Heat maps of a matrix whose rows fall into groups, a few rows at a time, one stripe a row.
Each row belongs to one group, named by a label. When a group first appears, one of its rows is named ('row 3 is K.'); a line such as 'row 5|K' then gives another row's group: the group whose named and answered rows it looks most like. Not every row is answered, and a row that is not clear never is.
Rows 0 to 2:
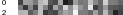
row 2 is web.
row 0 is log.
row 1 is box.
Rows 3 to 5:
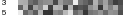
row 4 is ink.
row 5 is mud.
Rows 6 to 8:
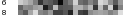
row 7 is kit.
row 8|log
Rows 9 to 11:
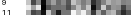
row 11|box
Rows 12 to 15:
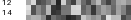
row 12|ink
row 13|mud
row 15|kit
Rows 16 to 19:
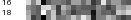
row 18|ink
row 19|box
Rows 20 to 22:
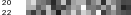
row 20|kit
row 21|web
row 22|box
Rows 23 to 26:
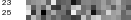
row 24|mud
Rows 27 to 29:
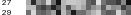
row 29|ink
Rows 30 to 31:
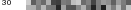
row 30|mud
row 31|kit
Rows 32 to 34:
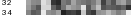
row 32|mud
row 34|log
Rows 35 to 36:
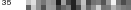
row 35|kit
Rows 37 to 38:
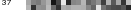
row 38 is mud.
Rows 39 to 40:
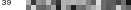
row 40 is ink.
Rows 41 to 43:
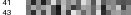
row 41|box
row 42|kit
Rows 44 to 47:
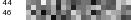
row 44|ink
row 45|ink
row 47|web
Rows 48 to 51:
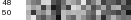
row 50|mud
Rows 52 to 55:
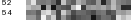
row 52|kit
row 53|web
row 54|ink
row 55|ink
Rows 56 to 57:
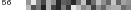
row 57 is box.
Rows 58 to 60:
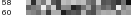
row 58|mud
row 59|ink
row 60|log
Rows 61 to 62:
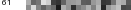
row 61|mud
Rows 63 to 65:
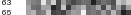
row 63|ink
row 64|kit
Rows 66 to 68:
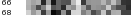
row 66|web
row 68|web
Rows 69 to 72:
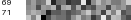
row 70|ink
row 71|kit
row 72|web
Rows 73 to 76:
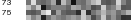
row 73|ink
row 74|web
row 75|log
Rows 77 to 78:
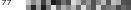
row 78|box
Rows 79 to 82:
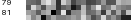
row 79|ink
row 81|kit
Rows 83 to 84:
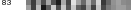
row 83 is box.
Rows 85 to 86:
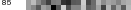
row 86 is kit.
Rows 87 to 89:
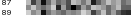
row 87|box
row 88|ink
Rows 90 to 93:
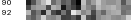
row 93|log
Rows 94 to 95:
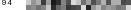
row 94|web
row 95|log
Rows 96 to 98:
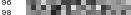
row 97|box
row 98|kit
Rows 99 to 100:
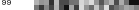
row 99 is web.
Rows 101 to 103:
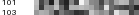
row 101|box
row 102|mud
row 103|kit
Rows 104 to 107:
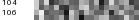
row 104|web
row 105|mud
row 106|kit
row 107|ink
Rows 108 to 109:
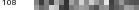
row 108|box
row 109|mud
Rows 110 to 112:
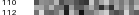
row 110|log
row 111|kit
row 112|ink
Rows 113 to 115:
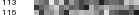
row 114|log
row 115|mud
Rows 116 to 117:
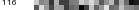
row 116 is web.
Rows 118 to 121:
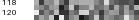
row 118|mud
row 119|kit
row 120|mud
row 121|ink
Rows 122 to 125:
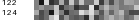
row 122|box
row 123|log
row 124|box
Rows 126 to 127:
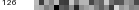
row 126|mud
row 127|kit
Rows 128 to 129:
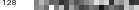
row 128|kit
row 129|ink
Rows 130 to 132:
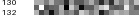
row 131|ink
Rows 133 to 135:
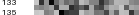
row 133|box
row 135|web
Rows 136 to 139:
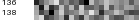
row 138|box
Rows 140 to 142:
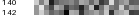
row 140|web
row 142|kit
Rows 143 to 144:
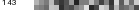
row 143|kit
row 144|mud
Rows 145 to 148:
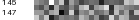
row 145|ink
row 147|kit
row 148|web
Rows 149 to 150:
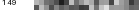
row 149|kit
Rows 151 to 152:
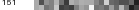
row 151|mud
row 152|web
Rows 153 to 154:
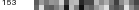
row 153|ink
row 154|ink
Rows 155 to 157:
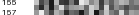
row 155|box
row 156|box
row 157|log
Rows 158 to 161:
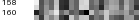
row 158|mud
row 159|mud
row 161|mud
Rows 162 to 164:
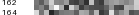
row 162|log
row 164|web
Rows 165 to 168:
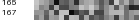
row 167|log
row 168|ink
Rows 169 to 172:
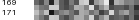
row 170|mud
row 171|web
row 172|mud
